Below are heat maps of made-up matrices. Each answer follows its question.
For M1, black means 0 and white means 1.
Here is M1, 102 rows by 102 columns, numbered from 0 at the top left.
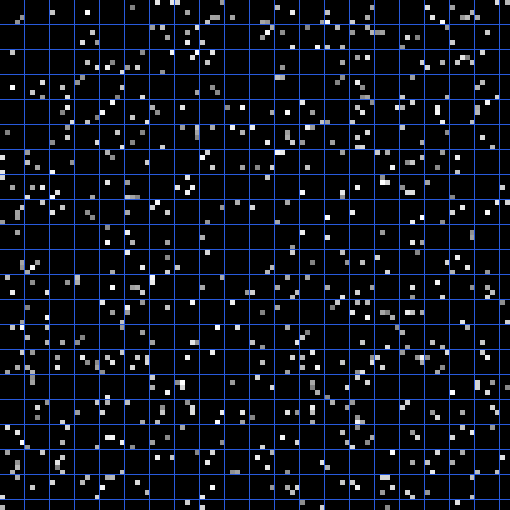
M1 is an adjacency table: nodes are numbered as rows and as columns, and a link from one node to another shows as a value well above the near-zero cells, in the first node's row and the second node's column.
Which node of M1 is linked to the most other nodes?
node 71
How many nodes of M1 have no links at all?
0
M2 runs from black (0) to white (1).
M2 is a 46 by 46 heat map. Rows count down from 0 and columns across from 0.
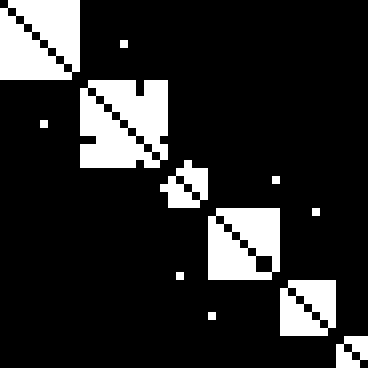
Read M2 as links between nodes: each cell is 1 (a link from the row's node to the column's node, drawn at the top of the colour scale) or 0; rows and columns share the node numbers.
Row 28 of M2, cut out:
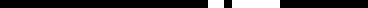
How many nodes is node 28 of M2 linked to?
8
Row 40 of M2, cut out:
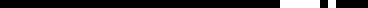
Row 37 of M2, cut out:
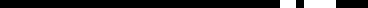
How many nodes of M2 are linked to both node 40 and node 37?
5
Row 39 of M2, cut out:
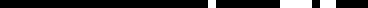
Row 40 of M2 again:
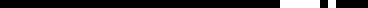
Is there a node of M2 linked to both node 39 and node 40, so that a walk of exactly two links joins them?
yes
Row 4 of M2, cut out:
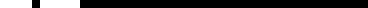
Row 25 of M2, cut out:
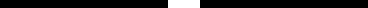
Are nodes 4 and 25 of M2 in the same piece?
yes
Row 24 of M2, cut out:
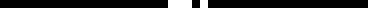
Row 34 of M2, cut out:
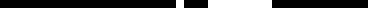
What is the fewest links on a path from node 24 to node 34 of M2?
2
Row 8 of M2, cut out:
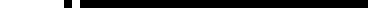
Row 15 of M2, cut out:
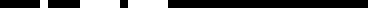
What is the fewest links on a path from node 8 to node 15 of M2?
2
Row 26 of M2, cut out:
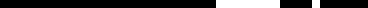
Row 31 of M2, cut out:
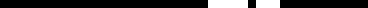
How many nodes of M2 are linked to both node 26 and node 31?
7
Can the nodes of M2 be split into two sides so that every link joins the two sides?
no
